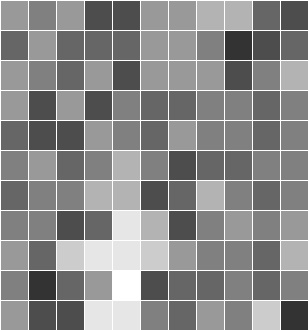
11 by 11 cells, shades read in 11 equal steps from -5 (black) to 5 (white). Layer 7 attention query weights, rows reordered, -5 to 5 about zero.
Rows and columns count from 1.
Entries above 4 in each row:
0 0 0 0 0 0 0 0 0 1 0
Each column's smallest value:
-1 -3 -2 -2 -2 -2 -2 -1 -3 -2 -3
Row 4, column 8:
0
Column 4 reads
-2 -1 1 -2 1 0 2 -1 4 1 4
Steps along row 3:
down down up down up same same down up up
